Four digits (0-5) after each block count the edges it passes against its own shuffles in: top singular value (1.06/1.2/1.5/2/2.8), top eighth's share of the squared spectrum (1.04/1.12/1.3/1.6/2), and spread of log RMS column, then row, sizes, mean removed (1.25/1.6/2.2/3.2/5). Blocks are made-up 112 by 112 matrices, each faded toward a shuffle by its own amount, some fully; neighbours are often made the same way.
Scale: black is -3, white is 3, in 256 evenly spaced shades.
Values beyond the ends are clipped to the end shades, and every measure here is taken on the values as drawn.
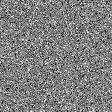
0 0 0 0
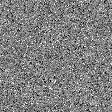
0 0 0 0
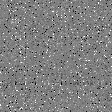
3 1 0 0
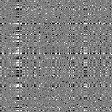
5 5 4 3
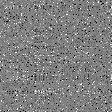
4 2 1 1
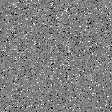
3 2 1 1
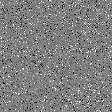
3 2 1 1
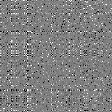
5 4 3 3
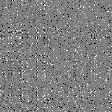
4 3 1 2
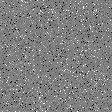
0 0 0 0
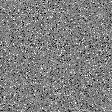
0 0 0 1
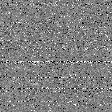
2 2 0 3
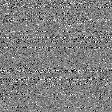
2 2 0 4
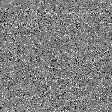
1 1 0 2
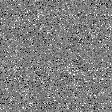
1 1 0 2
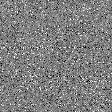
1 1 0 2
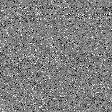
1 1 0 2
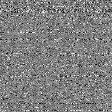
1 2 0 4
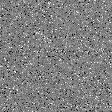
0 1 0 1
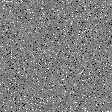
0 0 0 0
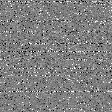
2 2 0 3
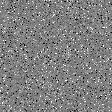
2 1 0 0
